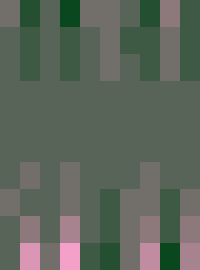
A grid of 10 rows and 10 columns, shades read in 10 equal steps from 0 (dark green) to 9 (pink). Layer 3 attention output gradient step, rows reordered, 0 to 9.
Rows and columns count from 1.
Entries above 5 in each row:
0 0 0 0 0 0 0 0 1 4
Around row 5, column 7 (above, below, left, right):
3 3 3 3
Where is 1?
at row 1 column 2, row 1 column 8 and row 10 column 6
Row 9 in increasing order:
2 2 3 3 3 4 5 5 5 6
